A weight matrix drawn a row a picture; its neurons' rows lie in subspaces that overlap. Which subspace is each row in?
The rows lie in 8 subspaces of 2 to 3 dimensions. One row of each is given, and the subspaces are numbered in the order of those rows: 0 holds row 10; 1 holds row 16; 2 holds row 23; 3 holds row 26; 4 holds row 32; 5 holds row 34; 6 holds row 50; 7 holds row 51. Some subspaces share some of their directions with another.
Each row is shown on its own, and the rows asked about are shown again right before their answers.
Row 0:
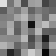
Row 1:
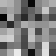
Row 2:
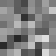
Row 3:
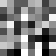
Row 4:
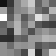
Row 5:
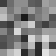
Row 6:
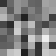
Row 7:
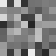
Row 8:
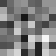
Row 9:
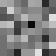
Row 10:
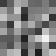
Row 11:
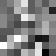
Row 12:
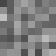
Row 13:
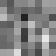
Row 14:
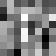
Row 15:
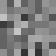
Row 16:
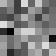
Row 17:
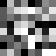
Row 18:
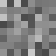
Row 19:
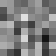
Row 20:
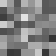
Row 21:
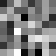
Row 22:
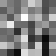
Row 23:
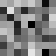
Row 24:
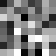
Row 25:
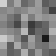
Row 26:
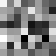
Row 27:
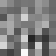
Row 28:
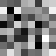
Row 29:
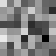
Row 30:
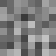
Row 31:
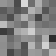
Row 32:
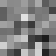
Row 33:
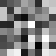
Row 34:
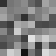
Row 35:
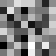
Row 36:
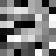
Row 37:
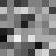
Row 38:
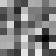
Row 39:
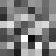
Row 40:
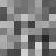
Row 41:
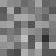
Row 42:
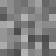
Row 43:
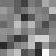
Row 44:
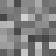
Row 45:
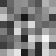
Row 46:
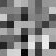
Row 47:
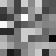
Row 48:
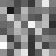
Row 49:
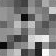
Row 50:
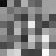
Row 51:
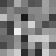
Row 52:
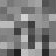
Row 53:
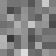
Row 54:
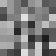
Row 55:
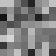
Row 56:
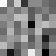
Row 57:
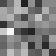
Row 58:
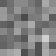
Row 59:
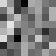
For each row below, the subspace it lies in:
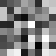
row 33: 7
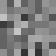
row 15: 6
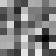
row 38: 0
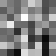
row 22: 0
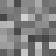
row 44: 6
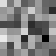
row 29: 3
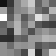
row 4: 0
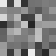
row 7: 6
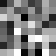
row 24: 7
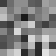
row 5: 5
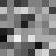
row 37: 2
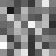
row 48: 2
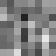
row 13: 5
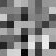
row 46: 2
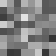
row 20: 1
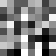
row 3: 0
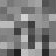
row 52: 0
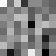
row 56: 6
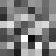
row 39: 3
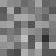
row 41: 7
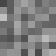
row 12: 0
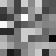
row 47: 1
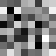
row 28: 7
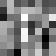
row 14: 5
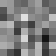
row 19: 5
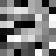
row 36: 2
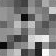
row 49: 4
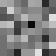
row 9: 2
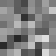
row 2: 4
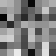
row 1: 0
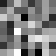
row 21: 7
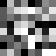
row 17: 5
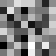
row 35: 2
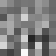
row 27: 2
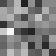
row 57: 1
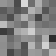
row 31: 1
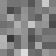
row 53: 2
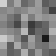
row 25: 3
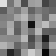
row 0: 6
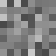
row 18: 6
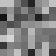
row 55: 0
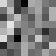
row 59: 4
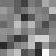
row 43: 4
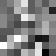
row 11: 4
